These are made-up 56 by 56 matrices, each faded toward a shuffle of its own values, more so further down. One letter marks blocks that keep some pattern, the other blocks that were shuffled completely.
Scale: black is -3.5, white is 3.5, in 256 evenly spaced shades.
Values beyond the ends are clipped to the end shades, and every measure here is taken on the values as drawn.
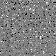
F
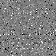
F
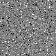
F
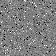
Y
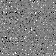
F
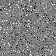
Y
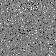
Y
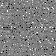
F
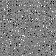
F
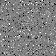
F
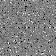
F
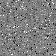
F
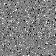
F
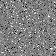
Y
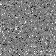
F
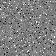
Y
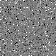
F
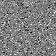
F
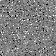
F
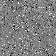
F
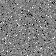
Y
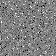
F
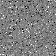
F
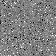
F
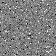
Y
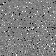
F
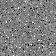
Y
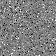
Y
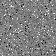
Y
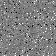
F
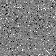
F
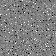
F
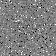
Y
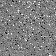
Y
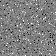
Y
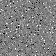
Y
